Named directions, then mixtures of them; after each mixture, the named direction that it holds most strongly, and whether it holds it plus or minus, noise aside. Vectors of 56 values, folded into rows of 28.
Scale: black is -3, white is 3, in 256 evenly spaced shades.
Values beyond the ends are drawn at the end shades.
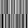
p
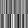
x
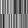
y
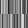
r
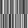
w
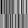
y, minus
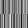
w, minus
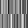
r, plus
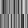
w, minus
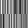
y, plus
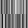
p, plus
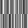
w, plus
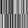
y, minus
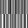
p, minus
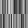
y, plus
